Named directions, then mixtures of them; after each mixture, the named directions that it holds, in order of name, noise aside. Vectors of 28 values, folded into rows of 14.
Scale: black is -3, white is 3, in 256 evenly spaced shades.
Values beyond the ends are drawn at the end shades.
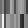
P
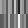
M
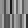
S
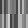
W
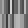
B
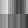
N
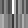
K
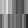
N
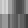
N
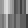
N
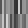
M, N, W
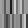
S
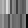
N, S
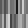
W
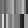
B, P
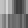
N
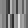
B, K, M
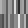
M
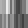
B, N
